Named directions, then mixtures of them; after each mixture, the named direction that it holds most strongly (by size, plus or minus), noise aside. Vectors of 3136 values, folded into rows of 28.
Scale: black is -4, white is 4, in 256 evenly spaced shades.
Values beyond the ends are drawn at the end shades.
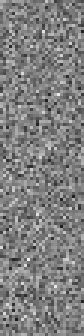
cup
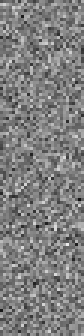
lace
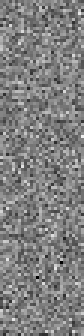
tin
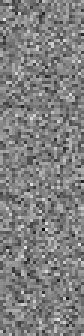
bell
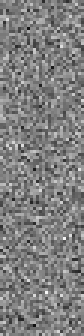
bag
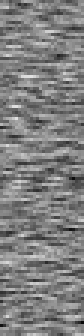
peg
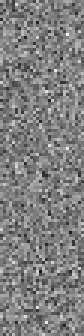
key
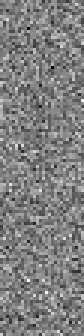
bag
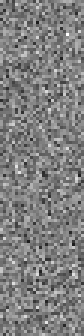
key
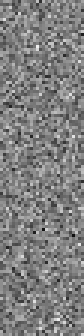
bell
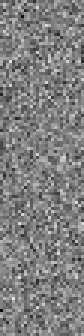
lace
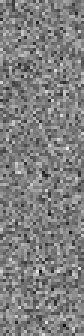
key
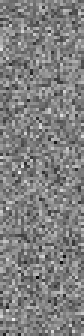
tin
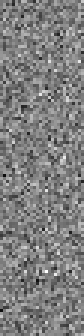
key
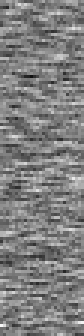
peg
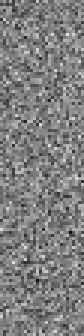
key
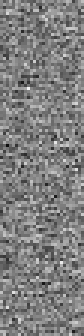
tin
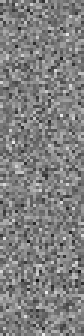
key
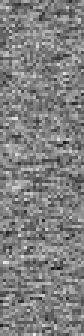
peg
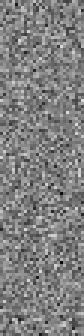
tin
